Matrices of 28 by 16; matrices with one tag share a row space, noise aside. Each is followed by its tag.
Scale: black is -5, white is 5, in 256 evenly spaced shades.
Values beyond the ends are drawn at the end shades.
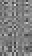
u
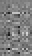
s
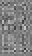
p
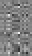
s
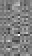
s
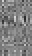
p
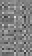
p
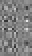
u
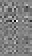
u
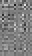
p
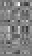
s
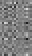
u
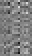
s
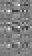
s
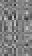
u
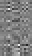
s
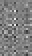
u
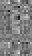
s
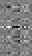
s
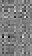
p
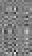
u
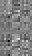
s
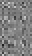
p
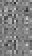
u
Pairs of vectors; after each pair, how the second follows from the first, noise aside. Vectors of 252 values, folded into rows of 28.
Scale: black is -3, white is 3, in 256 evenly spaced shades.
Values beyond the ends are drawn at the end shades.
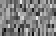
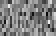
wrapped around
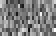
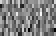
sign-scrambled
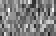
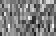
wrapped around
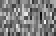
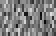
sign-scrambled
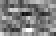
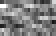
wrapped around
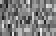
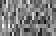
sign-scrambled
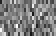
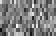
sign-scrambled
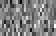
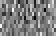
wrapped around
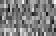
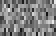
sign-scrambled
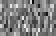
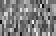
wrapped around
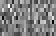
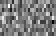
sign-scrambled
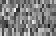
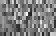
wrapped around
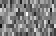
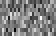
wrapped around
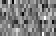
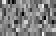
sign-scrambled
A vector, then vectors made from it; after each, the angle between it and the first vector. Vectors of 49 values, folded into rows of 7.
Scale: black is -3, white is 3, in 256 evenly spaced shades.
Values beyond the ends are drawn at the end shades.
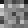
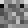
nearly opposite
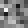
orthogonal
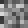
nearly parallel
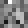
orthogonal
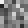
partly opposed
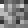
nearly parallel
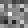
partly aligned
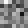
partly opposed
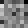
nearly parallel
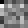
nearly parallel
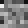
nearly parallel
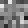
partly aligned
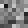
orthogonal
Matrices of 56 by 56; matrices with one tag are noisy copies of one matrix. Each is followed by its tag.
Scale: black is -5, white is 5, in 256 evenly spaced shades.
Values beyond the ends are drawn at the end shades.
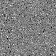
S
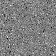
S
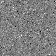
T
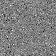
S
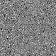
S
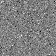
T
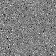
S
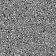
S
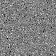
S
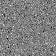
S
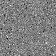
S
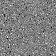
S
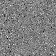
S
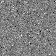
T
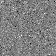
T
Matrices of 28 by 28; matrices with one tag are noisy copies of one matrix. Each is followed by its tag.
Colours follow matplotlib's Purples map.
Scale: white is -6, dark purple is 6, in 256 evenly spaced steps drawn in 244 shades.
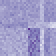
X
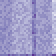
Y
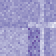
X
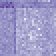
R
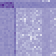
R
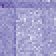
R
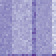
Y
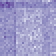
R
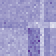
X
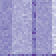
Y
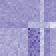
X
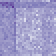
R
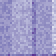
Y
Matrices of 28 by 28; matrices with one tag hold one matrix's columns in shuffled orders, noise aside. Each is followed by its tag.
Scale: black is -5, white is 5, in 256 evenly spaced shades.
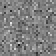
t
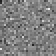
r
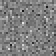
t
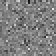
r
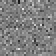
r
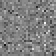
t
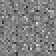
t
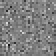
t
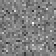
t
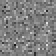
t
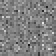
t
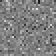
r
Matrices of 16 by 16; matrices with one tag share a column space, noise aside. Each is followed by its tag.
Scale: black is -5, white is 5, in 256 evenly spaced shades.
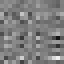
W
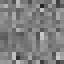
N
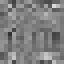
N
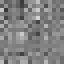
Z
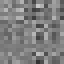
Z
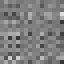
W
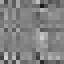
N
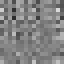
Z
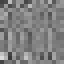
N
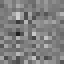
W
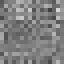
Z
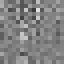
Z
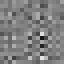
W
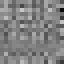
Z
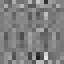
N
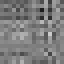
Z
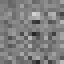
W
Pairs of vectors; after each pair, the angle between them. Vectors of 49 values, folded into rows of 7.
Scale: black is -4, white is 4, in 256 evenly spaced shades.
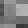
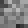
partly aligned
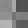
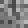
partly opposed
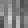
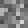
orthogonal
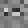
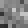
orthogonal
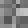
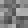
nearly parallel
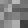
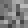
orthogonal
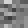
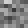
nearly parallel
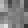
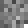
partly opposed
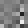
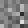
nearly parallel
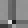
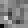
partly aligned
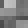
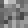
partly aligned
